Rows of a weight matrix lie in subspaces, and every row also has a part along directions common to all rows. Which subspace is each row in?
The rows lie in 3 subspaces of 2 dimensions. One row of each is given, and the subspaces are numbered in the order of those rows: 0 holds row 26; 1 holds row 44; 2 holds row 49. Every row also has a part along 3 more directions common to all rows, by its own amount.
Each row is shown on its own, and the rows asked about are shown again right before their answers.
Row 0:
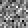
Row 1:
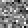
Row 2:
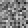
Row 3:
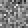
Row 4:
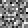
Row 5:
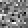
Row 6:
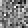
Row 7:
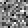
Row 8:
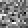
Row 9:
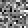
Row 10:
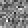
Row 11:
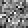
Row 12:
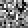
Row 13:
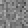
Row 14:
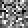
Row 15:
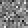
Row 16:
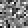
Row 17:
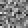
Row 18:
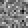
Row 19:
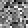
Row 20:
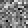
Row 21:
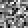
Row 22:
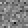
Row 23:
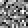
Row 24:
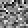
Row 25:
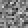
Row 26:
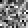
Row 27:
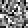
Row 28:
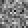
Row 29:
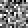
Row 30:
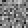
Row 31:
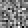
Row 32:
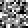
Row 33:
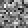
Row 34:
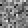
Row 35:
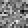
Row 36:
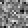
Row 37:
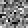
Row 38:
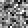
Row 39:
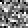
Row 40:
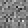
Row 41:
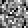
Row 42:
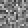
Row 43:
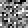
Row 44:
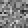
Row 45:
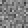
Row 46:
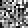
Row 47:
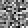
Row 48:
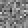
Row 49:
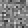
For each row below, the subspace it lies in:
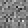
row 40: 0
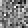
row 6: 2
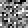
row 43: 2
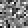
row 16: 1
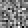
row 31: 2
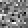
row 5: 0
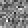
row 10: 0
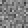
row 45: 1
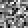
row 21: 1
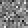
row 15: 0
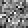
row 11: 0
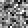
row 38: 0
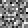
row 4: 1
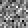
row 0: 0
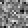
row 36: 0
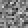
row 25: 1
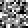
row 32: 1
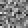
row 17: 1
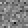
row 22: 0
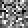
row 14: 2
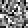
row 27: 1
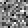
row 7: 0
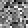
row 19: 0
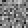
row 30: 1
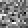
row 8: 0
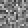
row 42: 2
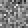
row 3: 2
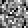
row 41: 1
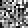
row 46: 2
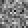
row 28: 1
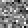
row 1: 1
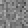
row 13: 2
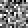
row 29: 2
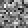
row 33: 2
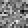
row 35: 1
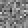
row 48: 1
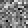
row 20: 0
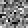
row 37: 0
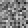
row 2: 2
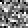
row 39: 0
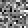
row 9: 1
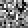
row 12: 2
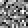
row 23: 0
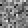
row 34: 2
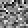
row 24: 2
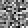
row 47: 2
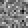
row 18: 0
